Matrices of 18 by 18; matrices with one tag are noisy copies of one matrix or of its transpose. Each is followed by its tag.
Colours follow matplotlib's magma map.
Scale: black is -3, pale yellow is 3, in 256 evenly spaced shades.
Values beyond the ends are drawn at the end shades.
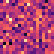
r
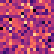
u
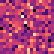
u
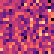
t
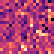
t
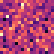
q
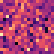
q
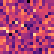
u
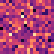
u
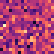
t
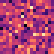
u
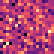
r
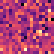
t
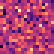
r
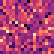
u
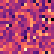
t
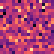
r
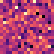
q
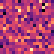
r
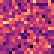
q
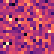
r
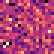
r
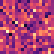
u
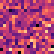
t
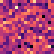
q
